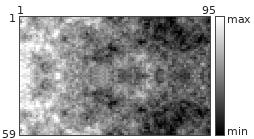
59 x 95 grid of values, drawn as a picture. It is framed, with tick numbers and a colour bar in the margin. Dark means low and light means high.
It is mirror symmetric from top to bottom. The texture is blotchy. No row or column stands out. On average the colour sits 50% of the way up the scale. Values rise toward the left.
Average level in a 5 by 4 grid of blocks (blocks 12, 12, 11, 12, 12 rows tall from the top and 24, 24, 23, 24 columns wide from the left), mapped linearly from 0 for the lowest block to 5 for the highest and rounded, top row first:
5310 / 5221 / 5321 / 5221 / 5310
